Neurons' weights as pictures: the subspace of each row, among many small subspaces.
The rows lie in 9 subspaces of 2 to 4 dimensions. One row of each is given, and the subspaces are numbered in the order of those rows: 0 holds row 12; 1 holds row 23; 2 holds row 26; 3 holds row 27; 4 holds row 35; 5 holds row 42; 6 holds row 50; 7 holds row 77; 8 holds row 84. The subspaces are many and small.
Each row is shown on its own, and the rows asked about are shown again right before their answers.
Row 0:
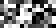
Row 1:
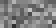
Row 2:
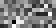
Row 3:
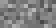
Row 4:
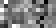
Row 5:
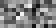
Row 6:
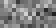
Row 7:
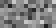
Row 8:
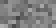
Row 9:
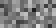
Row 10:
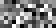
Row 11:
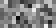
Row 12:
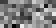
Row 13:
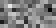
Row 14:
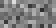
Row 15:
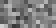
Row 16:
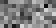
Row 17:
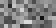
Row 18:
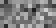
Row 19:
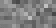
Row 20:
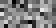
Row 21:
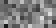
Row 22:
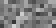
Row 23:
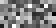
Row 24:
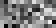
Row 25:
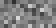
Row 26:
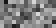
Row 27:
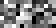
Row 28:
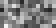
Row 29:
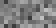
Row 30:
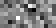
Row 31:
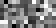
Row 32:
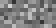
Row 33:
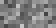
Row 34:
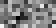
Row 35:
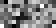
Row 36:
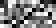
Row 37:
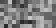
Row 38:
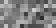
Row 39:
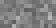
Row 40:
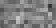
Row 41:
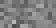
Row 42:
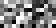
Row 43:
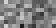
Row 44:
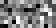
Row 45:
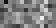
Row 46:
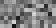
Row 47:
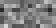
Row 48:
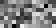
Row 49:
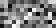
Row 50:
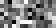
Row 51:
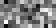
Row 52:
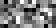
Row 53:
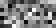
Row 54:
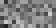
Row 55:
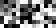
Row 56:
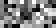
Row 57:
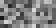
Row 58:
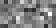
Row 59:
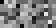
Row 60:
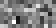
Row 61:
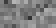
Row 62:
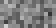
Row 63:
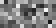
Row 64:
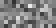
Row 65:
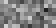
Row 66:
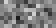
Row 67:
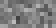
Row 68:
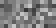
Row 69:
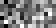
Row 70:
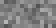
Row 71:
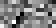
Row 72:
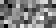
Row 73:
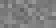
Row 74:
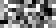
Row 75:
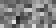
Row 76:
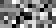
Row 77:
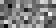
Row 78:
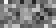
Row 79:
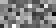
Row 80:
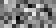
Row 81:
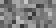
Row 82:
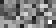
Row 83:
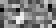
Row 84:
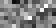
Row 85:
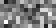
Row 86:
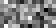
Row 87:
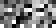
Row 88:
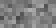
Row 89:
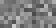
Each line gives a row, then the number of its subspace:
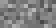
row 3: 6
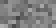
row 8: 4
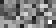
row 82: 3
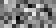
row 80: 8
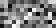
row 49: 5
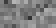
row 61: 8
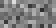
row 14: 6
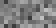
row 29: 1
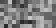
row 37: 6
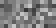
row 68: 7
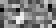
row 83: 4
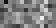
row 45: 4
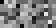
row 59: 3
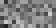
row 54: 7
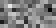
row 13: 4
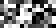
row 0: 3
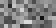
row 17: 6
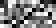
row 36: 7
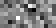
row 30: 6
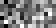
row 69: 5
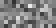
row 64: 8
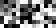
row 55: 1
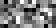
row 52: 2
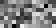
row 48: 0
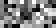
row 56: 2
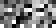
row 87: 5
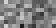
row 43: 5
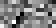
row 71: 2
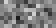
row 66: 8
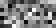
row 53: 5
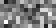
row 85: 1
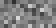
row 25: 6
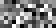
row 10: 8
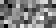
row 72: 7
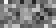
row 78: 2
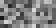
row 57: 7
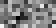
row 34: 4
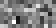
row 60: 5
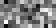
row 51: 1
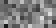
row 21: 3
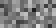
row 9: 7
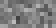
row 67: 5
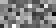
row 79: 1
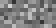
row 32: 6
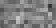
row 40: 4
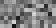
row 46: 0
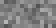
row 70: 1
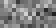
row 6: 6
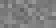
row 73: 6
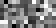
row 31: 4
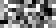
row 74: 4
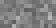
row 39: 0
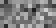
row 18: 7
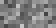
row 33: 3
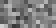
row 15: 4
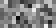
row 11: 7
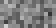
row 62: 3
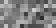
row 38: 7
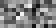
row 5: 7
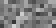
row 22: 2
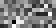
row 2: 7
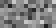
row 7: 6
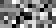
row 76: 8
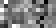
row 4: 4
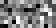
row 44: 5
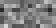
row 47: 4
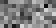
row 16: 0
